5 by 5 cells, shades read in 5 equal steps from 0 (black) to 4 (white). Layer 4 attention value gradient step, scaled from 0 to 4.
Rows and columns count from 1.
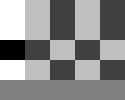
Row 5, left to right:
2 2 2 2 2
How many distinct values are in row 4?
3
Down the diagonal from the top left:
4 3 3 3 2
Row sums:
12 12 8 12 10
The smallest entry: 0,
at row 3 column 1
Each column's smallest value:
0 1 1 1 1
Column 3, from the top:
1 1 3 1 2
